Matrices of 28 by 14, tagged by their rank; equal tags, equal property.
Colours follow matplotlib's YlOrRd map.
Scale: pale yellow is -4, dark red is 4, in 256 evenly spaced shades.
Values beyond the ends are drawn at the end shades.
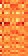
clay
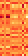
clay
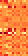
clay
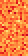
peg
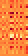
clay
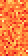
peg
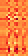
clay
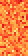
peg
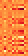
clay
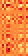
clay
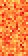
peg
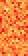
peg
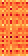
clay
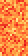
peg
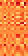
clay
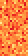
peg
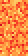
peg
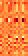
clay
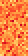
peg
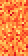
peg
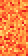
peg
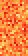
peg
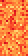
peg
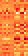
clay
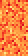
peg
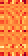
clay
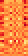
clay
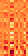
clay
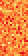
peg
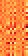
clay
